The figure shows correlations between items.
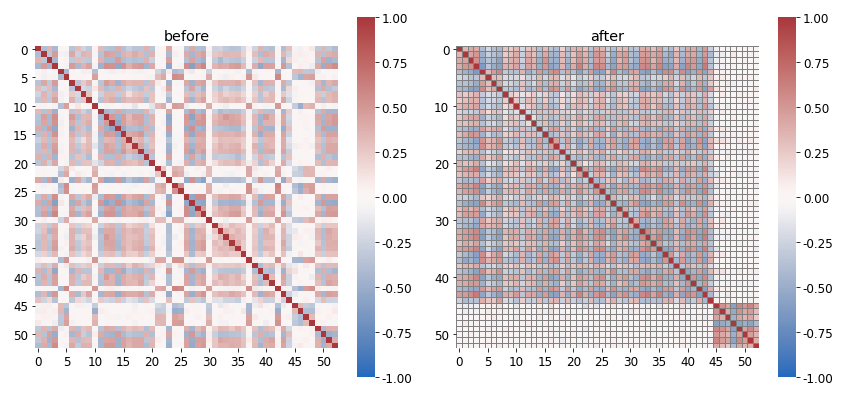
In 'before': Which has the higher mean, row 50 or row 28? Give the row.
28
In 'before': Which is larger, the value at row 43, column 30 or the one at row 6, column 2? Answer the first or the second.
the first
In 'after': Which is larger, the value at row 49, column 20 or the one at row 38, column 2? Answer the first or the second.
the second
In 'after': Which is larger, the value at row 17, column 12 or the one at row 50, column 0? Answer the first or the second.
the second
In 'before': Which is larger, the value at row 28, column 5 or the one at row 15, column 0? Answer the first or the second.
the first
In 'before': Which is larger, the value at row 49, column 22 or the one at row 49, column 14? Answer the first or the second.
the first
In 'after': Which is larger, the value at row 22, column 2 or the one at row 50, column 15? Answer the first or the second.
the first
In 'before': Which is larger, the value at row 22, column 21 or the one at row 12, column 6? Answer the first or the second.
the second
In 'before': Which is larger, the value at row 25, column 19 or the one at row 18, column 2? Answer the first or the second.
the first
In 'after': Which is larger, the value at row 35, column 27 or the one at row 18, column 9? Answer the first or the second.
the second
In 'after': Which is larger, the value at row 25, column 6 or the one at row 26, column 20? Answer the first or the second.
the second
